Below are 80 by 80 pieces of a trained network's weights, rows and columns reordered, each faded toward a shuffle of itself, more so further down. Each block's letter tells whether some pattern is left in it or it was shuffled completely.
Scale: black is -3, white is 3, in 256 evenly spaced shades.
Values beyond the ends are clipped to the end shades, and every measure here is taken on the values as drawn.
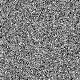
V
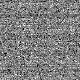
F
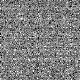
F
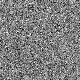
V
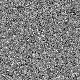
V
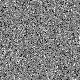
V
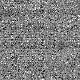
F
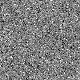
V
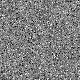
V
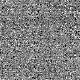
F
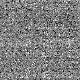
F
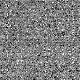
F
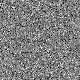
V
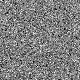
V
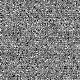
F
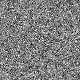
F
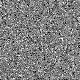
V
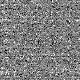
F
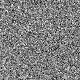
V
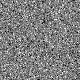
V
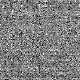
F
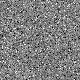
V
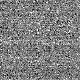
F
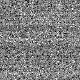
F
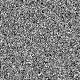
V
